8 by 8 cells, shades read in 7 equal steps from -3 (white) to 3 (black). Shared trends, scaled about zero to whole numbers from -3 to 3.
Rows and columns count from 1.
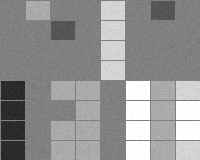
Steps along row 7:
down down same up down up down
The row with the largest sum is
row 2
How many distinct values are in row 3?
2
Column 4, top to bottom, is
0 0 0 0 -1 -1 -1 -1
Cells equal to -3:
6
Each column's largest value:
2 0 1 0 0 0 1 0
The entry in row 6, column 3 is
0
